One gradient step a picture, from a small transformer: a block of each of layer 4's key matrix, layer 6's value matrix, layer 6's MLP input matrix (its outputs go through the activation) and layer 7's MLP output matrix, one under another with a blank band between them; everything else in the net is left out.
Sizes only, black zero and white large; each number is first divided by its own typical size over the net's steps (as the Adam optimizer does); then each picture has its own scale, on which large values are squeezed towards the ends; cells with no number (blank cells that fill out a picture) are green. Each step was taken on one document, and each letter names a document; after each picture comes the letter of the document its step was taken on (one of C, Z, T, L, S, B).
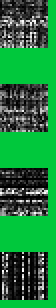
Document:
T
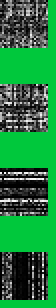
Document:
T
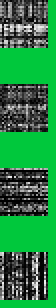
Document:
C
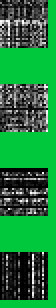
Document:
T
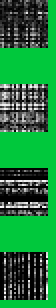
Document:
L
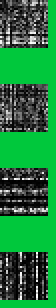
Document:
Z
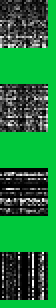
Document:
T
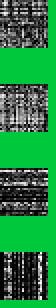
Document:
L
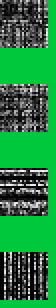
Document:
L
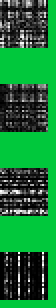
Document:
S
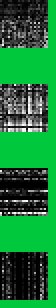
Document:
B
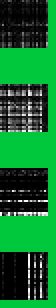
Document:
B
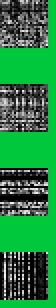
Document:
L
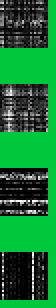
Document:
T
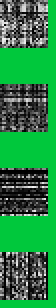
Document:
C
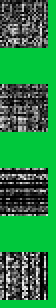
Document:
C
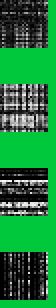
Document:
L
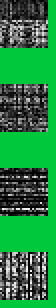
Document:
C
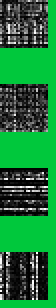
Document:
Z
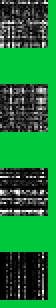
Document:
S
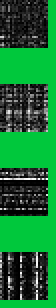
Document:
Z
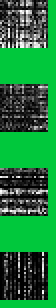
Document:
S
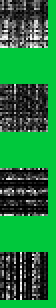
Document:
Z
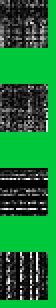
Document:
Z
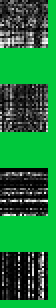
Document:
T
